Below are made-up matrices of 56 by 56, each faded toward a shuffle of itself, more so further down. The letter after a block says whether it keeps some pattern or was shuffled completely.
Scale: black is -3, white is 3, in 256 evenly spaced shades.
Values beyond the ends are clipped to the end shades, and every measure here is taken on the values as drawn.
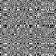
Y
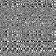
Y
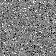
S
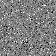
S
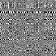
Y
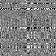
Y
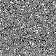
S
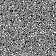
S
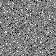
S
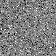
S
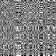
Y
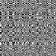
Y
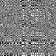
Y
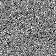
S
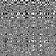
Y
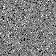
S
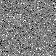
S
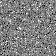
S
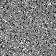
S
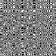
Y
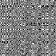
Y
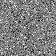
S
